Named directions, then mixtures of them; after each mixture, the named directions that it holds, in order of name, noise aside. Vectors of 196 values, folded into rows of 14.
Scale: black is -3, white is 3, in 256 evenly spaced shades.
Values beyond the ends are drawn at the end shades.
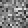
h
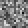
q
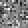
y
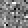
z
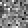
h, y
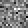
h, z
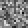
q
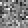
y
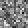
q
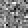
z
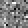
z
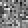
y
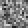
q, y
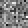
y, z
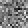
h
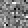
z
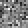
y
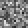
q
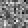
q, z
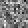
q, z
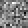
h, z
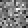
h, q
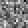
q, z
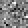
q, z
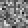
q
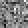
q, z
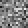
h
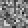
q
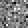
h, z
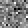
h, z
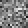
h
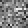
h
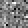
z
